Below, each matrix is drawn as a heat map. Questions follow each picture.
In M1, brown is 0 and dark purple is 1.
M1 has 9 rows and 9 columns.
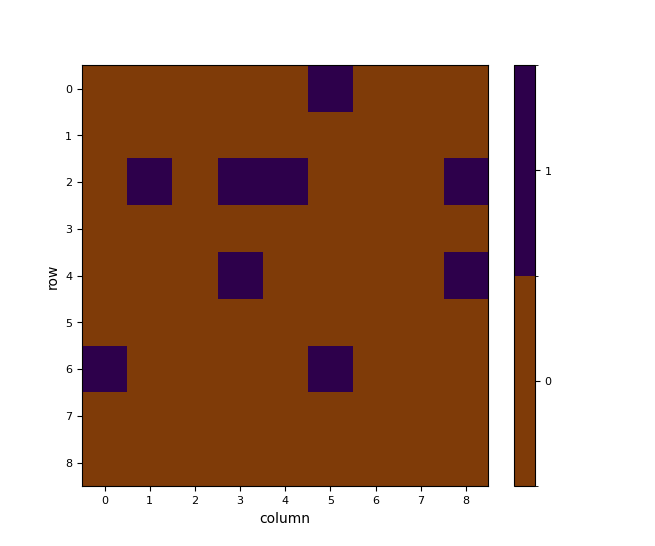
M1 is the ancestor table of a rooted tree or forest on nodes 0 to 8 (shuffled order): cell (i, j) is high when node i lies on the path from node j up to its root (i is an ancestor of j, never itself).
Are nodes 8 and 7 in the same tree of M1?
no
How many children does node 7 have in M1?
0
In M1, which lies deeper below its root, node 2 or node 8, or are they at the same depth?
node 8
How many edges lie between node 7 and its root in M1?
0
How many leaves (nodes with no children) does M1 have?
5
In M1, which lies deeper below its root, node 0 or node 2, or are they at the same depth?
node 0
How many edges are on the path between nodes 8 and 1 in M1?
3
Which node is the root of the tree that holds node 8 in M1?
2
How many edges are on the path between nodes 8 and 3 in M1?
2
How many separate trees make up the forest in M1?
3
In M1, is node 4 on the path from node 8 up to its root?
yes
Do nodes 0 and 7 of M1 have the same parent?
no
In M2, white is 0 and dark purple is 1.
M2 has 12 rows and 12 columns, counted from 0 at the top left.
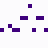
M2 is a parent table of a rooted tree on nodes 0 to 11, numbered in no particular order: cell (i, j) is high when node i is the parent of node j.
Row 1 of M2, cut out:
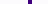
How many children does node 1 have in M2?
1
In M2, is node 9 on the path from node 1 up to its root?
no
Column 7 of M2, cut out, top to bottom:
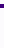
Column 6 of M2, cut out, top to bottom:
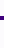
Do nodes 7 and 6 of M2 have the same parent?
no
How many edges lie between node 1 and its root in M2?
0
